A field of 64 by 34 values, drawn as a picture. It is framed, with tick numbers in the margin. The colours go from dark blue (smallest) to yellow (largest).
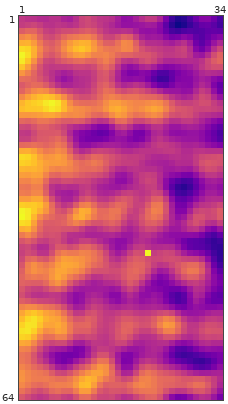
Lone odd cells: 1, higher than its neighbours. Histogram: bell-shaped. Stripes: horizontal, repeating 7 times. Slope: up to the left. Ninth with the highest average: middle left.
